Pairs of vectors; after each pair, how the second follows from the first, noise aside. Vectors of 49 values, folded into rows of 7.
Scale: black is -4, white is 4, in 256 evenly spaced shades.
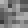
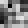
scaled up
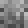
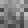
copied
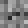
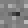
partly zeroed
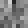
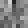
copied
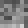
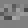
partly zeroed
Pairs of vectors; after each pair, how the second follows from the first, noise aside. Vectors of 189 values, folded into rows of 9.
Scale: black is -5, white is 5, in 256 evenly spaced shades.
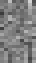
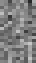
negated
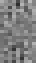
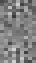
negated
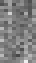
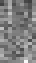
copied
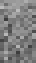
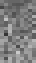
negated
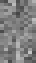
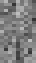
negated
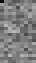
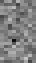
shuffled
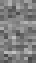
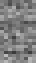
negated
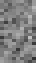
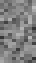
copied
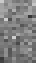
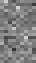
shuffled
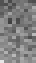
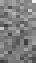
reversed
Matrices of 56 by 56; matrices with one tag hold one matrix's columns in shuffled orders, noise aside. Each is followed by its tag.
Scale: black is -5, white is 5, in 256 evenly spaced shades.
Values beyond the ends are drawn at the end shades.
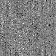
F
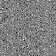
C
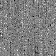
F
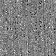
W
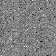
C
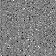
C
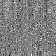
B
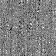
W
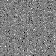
C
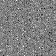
C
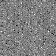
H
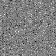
H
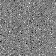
H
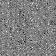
H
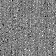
F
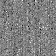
W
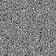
C
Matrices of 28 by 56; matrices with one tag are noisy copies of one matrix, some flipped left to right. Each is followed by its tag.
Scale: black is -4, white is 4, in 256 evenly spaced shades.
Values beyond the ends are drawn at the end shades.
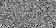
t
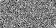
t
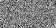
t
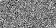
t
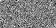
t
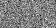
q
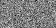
q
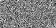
t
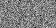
q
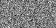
q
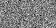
q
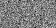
q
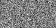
q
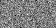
q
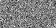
t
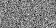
q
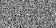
q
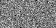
q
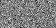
q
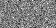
q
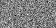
q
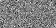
t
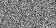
q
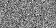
q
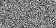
t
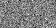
q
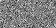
t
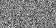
q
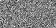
t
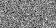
q
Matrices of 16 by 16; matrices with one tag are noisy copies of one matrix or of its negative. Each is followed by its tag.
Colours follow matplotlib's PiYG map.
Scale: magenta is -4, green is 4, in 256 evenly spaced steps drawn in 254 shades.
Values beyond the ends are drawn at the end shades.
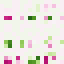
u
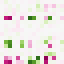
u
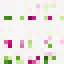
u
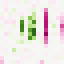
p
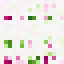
u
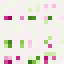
u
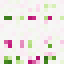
u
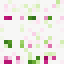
u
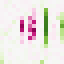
p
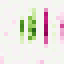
p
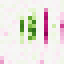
p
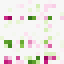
u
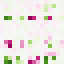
u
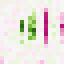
p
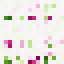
u
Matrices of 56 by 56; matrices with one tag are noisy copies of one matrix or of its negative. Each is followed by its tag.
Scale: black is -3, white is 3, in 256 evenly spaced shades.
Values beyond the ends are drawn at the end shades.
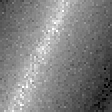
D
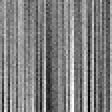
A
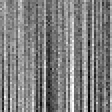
A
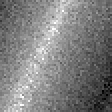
D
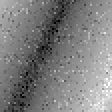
D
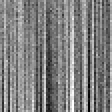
A
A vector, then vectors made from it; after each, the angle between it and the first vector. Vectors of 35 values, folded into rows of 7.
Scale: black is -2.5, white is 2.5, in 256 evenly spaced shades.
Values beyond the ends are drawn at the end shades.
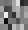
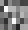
orthogonal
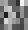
nearly opposite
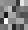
nearly opposite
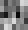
partly opposed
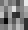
orthogonal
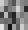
partly aligned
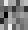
partly opposed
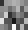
partly aligned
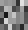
nearly opposite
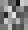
nearly opposite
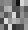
nearly opposite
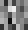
orthogonal
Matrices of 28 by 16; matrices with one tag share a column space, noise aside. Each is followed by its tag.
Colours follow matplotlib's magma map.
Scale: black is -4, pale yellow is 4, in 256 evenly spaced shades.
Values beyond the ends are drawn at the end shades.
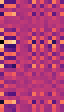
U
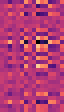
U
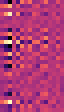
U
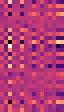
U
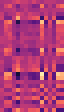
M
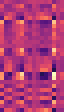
M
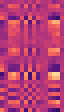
M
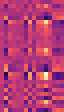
M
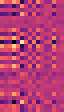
U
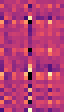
M
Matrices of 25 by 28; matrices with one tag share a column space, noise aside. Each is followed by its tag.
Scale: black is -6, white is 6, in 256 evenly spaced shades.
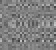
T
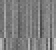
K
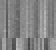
K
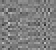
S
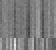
K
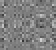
T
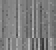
K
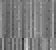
K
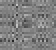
T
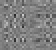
T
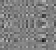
T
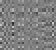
S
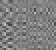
S
